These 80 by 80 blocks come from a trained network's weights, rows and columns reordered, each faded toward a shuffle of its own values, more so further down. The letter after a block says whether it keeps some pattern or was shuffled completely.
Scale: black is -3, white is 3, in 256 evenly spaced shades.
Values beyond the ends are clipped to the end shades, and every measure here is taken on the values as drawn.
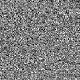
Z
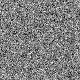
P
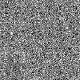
Z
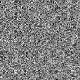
Z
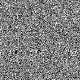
Z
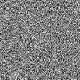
Z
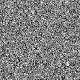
Z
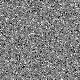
P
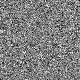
P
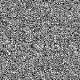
Z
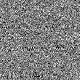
Z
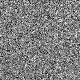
P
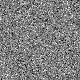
P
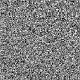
Z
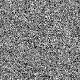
Z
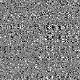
Z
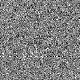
Z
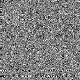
Z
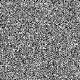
Z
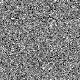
Z
